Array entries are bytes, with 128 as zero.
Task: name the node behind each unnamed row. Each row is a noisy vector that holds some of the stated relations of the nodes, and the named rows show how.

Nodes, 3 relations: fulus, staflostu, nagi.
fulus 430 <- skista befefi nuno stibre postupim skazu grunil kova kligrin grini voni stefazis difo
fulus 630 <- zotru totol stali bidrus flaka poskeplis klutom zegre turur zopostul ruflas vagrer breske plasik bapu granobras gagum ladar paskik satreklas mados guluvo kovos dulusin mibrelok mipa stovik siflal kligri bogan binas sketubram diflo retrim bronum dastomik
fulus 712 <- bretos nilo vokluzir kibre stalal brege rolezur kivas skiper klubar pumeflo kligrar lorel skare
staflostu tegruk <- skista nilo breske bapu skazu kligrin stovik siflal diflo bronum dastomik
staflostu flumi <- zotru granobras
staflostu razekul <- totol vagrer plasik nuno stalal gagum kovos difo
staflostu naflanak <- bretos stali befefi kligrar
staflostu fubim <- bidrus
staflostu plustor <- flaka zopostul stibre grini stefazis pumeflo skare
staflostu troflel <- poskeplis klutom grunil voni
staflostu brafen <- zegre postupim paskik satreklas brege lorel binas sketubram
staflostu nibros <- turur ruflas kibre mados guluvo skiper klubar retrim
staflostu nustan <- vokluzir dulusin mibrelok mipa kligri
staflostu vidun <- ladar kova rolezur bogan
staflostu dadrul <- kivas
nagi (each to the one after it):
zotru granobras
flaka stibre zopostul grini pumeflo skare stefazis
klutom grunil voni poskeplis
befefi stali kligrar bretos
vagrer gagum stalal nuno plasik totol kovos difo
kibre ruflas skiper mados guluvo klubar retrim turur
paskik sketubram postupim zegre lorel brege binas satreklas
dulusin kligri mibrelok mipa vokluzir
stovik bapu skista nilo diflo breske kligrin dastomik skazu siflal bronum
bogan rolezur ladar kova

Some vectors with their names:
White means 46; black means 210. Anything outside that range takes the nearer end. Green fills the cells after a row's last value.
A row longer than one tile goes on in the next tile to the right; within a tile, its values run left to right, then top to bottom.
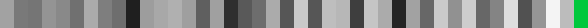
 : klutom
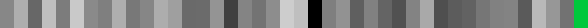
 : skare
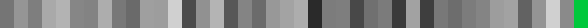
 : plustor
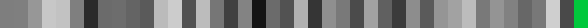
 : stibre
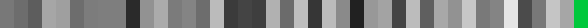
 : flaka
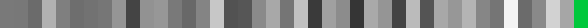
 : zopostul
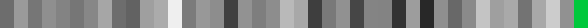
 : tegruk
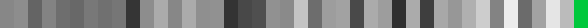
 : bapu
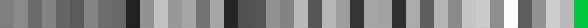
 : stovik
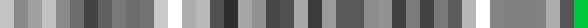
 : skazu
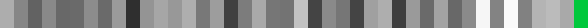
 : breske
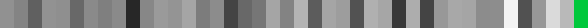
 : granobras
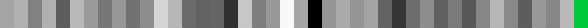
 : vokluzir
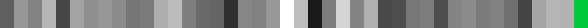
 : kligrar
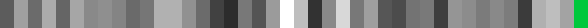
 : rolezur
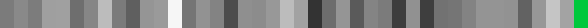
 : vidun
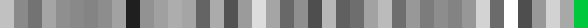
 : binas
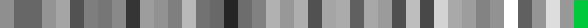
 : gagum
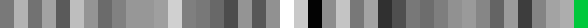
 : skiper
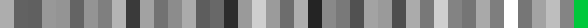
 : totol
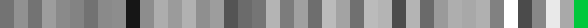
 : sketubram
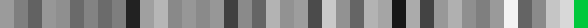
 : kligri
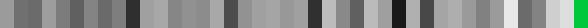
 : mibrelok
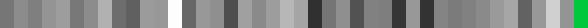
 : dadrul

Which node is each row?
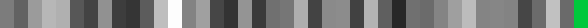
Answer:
befefi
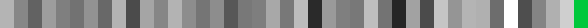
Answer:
mados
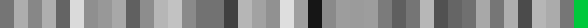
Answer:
brege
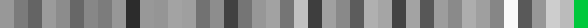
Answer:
bidrus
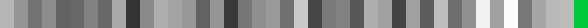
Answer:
diflo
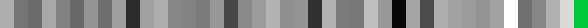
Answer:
mipa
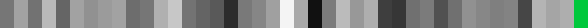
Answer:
bretos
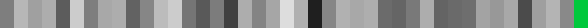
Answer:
lorel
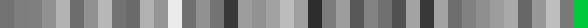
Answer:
razekul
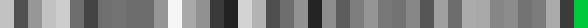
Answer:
difo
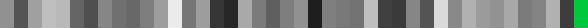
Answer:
nuno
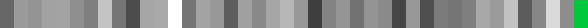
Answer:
brafen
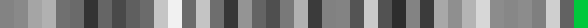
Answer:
skista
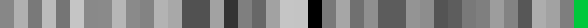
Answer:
pumeflo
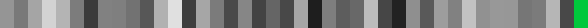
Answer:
grini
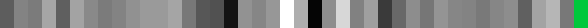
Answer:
stalal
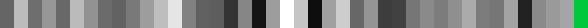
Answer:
kibre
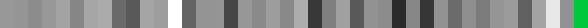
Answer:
troflel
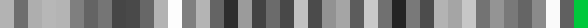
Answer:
grunil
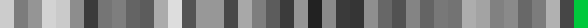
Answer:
stefazis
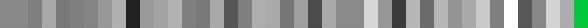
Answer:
zegre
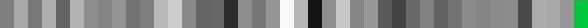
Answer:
kivas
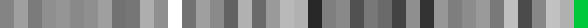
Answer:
nibros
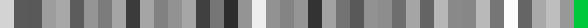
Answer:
kovos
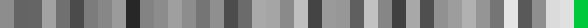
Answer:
ladar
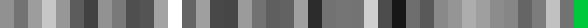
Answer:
kova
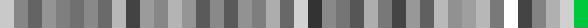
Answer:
guluvo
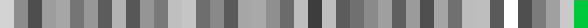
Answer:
turur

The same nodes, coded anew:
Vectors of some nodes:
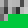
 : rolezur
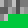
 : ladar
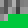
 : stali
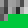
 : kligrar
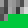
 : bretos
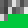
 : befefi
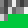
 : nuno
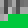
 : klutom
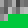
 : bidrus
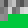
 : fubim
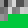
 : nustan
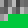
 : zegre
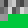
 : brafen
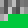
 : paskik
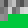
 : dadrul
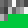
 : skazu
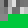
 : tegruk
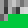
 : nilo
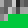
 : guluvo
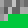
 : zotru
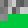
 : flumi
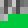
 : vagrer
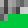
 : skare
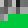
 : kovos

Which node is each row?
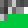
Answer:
voni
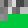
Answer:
nibros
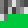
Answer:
stibre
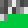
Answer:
postupim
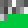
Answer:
skista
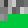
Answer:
plustor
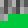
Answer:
zopostul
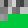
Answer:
razekul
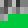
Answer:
mibrelok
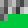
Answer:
klubar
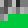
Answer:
mipa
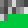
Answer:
grini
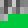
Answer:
dulusin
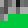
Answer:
poskeplis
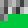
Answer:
skiper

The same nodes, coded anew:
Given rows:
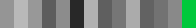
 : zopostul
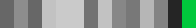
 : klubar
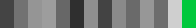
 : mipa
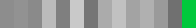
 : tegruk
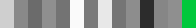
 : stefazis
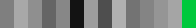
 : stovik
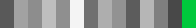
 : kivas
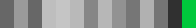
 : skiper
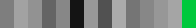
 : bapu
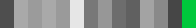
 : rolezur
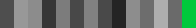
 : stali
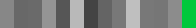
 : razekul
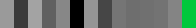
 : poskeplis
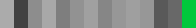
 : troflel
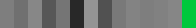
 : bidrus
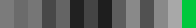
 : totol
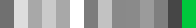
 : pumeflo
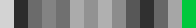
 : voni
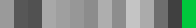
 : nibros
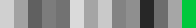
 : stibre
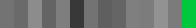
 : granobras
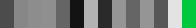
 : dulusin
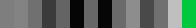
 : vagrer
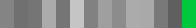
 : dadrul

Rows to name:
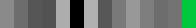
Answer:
ruflas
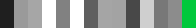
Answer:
vokluzir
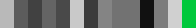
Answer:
nuno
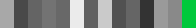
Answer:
kova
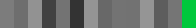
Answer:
zegre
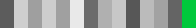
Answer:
nilo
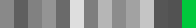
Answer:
brafen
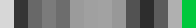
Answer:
grunil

